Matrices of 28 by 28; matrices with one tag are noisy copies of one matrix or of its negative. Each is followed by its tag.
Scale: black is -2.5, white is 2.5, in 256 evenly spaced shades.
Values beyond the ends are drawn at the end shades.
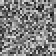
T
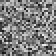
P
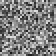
T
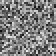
T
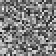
P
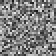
T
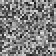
T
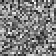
T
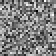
T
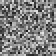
T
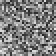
P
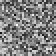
P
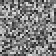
T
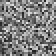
P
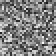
P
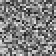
P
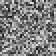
T
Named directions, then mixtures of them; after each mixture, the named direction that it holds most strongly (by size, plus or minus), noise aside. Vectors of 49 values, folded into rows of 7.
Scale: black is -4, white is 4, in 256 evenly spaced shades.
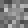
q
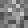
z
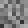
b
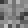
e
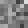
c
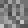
b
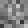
b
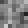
e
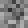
z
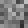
c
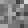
c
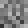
b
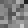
c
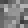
q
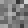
c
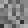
b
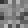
e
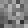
b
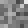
c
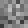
b
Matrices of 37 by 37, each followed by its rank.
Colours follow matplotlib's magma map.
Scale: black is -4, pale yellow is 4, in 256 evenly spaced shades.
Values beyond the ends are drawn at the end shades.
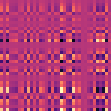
one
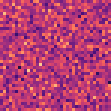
full rank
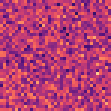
full rank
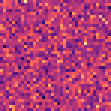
full rank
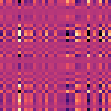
one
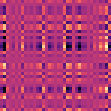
one
